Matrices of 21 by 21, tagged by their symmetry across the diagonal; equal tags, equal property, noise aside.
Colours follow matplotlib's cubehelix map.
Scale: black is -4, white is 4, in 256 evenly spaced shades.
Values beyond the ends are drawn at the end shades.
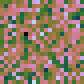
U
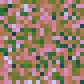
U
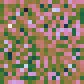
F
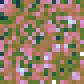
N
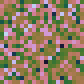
N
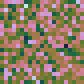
U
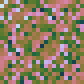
N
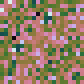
N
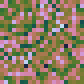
N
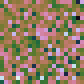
F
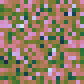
U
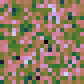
U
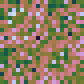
N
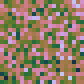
F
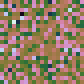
F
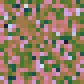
F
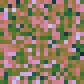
U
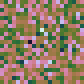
F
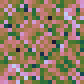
N
